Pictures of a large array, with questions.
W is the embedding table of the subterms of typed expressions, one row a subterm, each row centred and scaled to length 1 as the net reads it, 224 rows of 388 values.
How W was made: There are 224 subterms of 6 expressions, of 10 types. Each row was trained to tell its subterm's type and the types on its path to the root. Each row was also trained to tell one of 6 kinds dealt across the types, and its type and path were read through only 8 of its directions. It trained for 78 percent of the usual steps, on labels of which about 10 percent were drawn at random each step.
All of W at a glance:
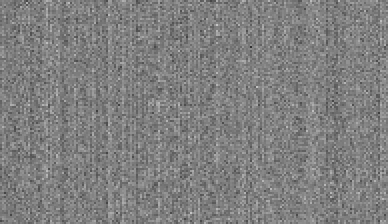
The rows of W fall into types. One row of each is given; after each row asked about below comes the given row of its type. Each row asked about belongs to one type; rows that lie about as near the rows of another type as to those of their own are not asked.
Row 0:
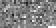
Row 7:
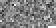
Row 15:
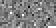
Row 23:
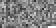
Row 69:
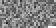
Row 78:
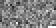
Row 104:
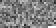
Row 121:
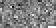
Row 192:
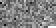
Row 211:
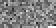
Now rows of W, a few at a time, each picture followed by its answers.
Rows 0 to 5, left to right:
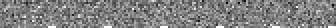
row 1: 0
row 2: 192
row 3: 121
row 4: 15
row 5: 78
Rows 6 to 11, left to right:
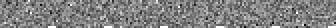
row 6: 121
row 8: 104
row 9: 23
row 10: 69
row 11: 0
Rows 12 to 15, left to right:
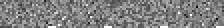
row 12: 7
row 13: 69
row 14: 192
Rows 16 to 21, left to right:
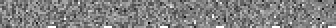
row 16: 69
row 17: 15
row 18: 211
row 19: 15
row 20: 78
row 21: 23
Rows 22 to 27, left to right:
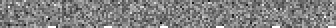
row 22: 15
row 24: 78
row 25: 23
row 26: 121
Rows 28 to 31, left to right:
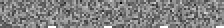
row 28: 121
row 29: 211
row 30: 121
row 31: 121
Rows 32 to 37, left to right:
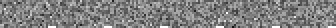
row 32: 121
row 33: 211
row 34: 69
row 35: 69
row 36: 7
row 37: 211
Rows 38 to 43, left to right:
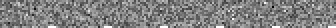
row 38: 211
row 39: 69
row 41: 0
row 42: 7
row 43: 0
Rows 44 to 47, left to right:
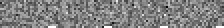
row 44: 192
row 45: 104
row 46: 23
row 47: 69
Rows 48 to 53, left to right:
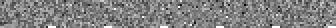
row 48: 15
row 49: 192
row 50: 0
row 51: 104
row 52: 23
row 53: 15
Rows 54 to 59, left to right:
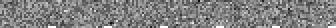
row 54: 69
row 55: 23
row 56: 69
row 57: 0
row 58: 78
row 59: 192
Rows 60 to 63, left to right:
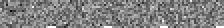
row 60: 211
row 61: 69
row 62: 0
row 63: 0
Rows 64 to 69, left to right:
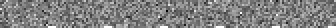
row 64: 15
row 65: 78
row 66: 15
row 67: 211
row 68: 104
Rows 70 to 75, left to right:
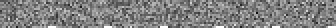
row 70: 78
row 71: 78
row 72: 0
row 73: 15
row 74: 121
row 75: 104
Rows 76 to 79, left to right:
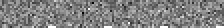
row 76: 211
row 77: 104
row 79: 211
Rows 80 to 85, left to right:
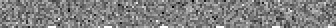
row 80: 104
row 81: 15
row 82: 211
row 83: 78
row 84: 7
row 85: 69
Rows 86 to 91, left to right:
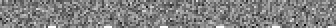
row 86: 0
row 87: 211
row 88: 121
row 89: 192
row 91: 104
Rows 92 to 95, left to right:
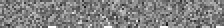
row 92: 23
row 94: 104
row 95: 78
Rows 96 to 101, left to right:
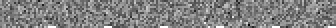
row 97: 104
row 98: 23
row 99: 0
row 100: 15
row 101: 69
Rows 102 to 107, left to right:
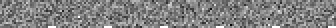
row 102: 121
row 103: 0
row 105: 104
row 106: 78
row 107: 121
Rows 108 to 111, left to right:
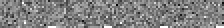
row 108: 23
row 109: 78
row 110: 23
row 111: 0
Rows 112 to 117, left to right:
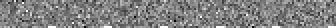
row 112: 78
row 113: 78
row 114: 211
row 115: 104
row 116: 78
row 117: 15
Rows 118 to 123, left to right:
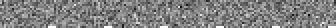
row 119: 7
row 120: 7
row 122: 121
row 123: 0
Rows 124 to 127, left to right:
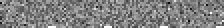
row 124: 7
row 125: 78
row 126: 69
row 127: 104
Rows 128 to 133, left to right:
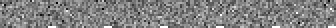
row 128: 7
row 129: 104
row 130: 7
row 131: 23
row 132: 7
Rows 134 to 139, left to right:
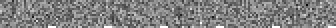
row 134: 69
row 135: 0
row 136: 78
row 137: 211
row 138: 69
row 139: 211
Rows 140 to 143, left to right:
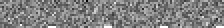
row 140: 23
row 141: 0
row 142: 69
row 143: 15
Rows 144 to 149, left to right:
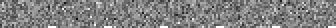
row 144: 69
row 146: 69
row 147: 23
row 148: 78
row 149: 104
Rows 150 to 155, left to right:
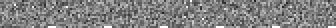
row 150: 121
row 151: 0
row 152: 211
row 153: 23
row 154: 78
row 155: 104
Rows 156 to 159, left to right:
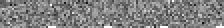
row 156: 0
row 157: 78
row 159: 121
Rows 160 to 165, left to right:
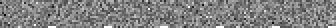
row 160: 23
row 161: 121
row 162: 0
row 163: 104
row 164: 69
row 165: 7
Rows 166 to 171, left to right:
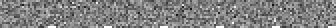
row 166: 211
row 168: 121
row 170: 7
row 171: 7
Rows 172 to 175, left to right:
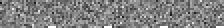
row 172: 192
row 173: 192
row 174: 23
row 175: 23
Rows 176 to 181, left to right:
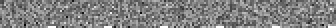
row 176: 69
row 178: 192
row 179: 78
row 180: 211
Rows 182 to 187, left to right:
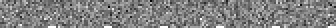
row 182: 7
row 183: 211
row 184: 23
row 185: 211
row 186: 69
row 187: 211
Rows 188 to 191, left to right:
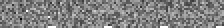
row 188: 7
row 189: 78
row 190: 104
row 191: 121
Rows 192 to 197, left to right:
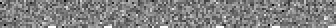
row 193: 192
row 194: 23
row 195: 78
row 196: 211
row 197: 192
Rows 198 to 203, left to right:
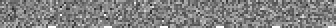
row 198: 78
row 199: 78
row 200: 69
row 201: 211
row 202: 7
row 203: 0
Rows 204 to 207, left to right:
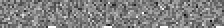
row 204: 23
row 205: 69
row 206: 121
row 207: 15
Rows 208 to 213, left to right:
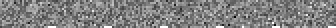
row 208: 69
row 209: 15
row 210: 121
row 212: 7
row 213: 211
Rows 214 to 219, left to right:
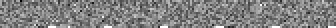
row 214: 121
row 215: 15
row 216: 192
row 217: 69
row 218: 69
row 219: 104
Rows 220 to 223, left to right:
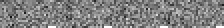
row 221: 78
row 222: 78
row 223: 121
